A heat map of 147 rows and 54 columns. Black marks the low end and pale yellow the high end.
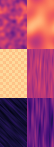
It is made of 3 by 2 panels. Panel 1,1: middling, blotchy. Panel 1,2: high, smooth. Panel 2,1: very high, checkered, faint in contrast. Panel 2,2: middling, streaked downward, faint in contrast. Panel 3,1: very low, slanting down to the right, faint in contrast. Panel 3,2: low, streaked downward.
